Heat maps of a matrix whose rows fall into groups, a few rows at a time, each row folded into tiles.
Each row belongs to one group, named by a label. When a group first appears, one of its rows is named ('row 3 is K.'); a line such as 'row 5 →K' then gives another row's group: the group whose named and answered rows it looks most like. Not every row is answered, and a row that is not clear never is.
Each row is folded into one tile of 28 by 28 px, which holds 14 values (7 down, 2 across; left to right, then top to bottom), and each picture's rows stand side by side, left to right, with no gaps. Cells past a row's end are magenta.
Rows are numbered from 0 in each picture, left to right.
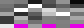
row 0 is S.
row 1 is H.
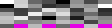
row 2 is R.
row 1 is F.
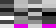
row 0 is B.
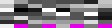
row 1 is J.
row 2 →F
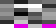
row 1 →H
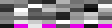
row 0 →J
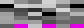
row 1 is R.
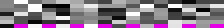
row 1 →H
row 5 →H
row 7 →F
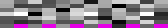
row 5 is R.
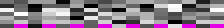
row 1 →J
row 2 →R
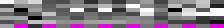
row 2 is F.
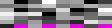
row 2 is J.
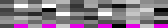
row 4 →J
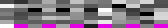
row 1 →B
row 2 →B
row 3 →J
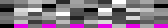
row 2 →R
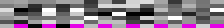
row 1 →J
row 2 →J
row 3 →B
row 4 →R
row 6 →B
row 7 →S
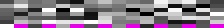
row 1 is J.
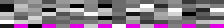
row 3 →F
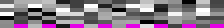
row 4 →F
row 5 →H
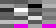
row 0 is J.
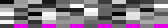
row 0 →R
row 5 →F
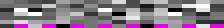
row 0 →J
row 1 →F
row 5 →J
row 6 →F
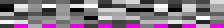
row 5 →F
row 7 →B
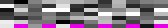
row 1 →S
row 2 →H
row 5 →J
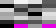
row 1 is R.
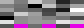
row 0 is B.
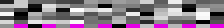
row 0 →R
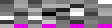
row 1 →B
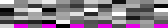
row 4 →R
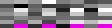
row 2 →J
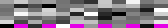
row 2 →S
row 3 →R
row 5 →J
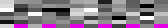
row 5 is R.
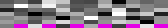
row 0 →F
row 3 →B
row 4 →R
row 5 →S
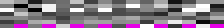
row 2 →S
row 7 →H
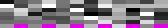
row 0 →H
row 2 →S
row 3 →B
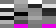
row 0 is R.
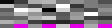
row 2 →H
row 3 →F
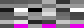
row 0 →J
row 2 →F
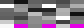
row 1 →F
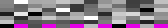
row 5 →B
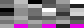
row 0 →B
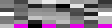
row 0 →F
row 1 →J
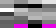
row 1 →J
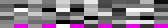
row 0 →S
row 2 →H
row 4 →J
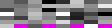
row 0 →F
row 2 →R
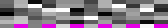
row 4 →H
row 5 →H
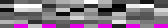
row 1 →H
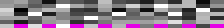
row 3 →B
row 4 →F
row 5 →F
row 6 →R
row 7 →R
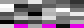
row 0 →H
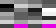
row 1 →J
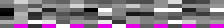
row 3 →J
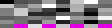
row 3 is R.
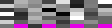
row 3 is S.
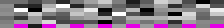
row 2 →H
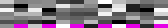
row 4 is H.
